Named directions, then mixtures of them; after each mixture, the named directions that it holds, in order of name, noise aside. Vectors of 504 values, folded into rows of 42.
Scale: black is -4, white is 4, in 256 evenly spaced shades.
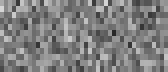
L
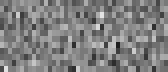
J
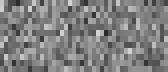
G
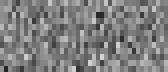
J, L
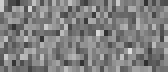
G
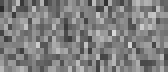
L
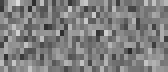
G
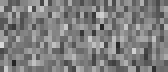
G, J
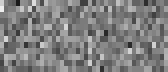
G, L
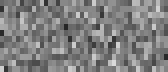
J, L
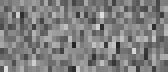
J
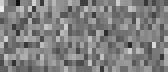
G, L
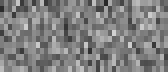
L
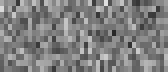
L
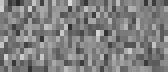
G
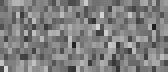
G, J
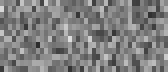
J, L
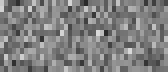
G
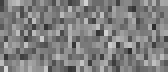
G, J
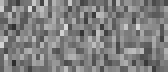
G, J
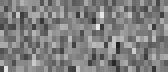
J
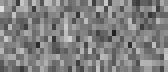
L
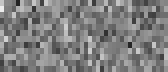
G, L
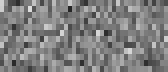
G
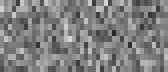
L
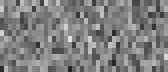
J, L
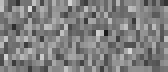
G
